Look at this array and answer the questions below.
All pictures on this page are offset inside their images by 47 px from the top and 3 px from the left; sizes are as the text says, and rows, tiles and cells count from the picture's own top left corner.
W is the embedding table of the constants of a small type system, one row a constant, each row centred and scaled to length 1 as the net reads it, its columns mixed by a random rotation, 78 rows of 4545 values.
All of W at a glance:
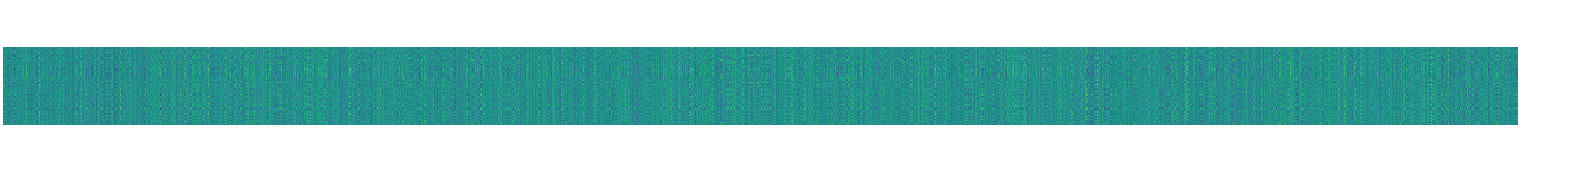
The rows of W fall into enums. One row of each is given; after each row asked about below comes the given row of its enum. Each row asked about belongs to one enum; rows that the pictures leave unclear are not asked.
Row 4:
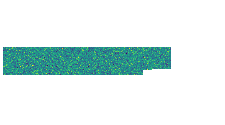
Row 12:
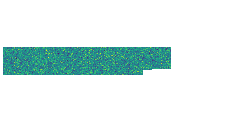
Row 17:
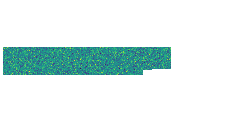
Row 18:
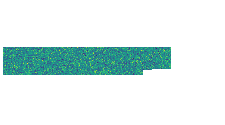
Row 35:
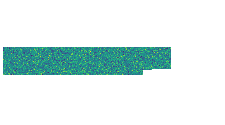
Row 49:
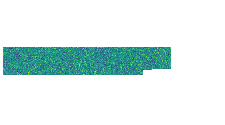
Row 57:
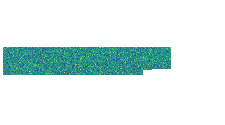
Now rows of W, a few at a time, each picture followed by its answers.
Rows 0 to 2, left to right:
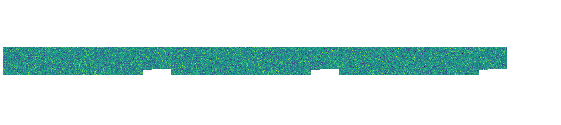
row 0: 49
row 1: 18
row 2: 4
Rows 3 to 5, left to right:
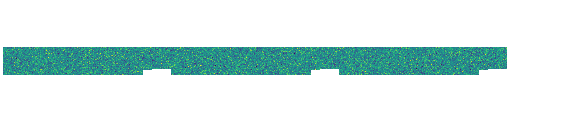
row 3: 12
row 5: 17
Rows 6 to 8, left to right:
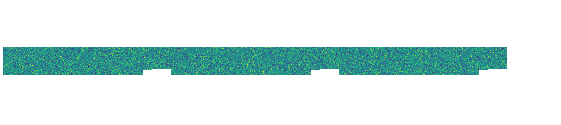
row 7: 49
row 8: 35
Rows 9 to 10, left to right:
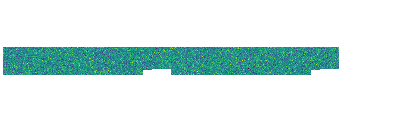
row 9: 18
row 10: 17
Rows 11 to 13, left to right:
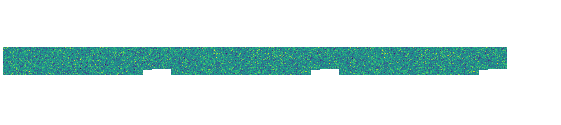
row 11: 17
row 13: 12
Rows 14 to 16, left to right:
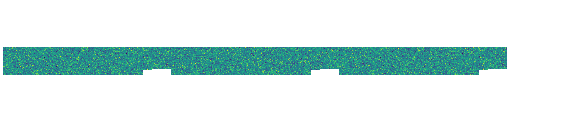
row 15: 18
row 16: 4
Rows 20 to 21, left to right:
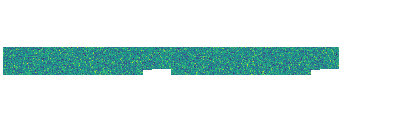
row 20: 18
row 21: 49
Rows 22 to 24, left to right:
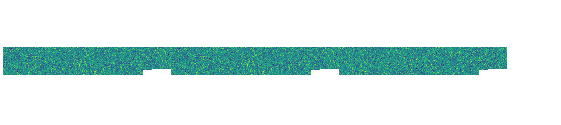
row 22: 49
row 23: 49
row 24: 17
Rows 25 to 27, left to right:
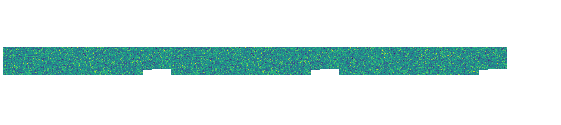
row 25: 18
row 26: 18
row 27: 12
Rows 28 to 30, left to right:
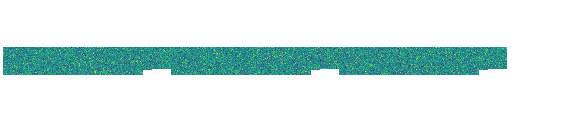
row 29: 12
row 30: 57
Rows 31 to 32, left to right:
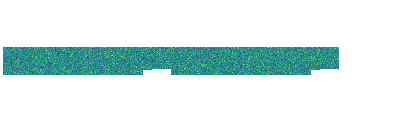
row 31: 12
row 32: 57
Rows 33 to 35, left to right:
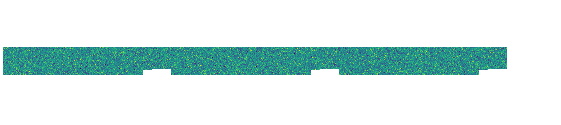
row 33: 17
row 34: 4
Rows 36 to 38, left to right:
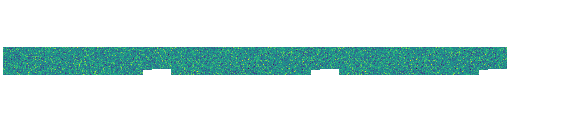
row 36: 49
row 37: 17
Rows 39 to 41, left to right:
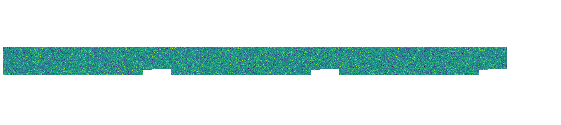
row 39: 35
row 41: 4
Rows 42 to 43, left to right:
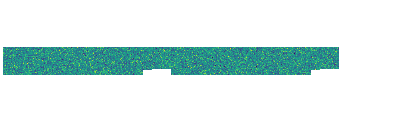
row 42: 18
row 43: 4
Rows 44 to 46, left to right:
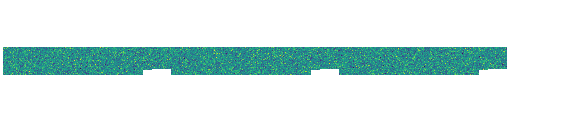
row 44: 17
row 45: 12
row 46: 4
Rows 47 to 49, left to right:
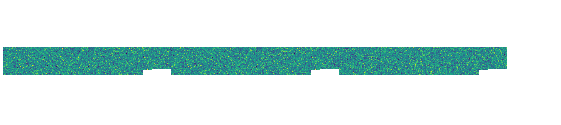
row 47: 4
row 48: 4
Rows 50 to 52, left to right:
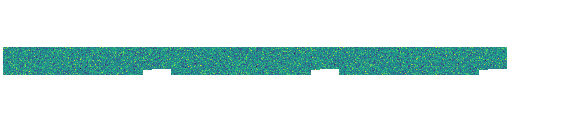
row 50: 17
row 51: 4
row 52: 57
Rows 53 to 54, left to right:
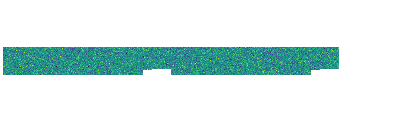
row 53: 4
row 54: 18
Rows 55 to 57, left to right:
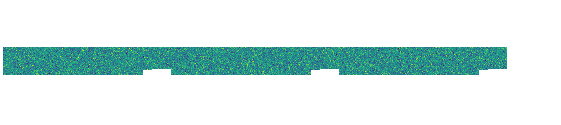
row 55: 4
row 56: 49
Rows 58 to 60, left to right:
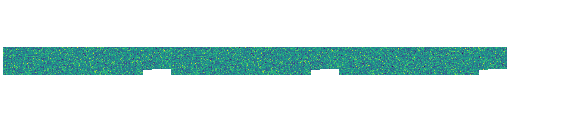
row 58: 18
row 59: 18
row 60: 4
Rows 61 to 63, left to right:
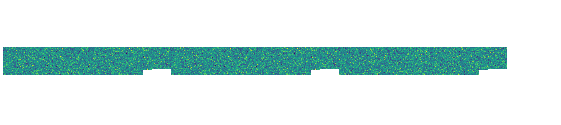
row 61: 4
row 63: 35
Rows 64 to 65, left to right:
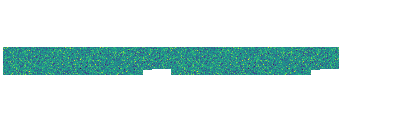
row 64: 17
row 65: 17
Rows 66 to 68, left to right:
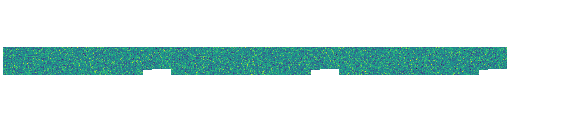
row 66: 18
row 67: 49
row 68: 17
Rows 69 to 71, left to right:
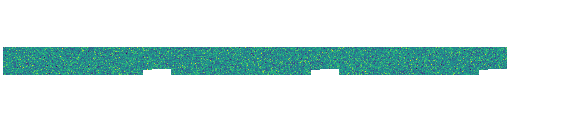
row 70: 18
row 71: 17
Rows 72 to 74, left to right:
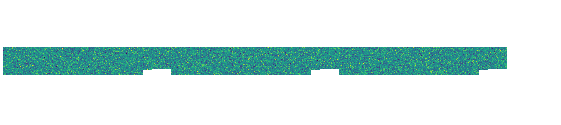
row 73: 57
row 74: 18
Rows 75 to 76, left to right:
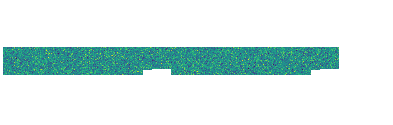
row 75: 12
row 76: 17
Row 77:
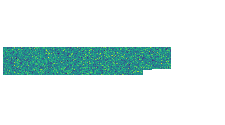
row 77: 12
